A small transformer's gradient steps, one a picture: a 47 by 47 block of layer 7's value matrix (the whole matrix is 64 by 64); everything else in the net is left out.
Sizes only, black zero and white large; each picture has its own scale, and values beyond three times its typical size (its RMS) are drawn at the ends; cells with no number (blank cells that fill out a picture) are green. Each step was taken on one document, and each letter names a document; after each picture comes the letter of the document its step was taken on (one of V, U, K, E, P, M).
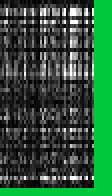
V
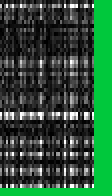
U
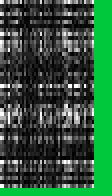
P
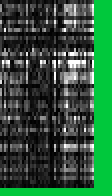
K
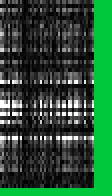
P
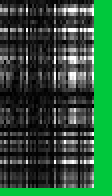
K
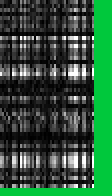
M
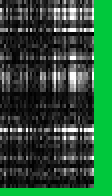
K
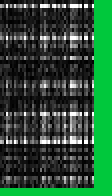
V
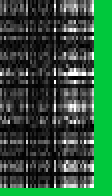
K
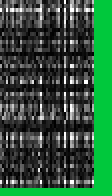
U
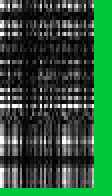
P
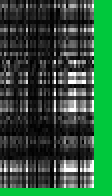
K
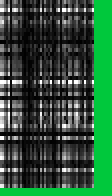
P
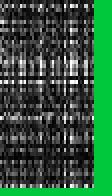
U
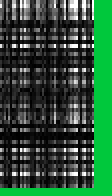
M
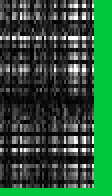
M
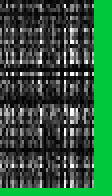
U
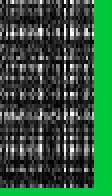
U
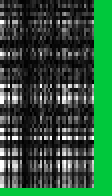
P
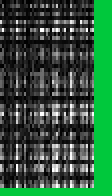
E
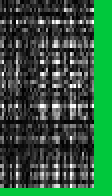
E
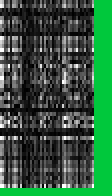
P
